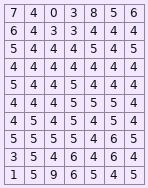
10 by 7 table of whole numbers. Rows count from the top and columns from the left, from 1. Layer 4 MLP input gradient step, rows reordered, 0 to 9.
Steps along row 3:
down same same up down up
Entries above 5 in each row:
3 1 0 0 0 0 0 1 2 2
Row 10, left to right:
1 5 9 6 5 4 5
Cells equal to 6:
6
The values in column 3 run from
0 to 9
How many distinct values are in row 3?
2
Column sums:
44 44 41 46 47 47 45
